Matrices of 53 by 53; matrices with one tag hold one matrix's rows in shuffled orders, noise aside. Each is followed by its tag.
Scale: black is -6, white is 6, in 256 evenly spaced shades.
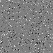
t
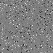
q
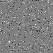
t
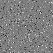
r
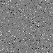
t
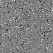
q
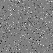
r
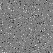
t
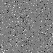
q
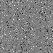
q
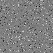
r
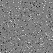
r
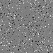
t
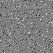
r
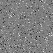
r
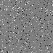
q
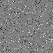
r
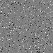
t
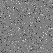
r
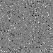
t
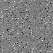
q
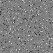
r
